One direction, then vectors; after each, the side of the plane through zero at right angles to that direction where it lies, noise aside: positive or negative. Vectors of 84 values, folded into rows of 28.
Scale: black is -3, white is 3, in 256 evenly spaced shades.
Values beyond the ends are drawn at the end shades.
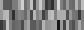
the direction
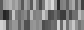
negative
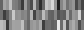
negative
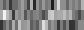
positive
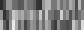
negative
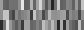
positive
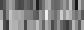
negative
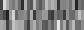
negative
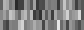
negative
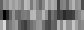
negative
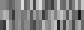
positive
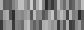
positive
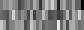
negative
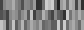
negative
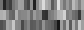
positive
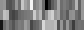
positive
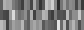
negative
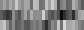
negative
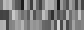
negative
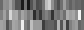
negative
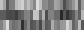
positive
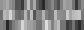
negative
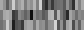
positive
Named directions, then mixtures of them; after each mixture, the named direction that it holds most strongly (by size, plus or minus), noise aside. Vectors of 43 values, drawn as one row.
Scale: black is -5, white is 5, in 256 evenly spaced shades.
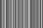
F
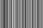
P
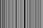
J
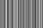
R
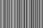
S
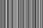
R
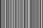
F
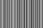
S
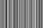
R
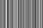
R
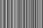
S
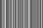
F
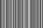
F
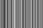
P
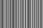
S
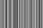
R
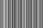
P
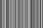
F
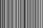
J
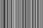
P
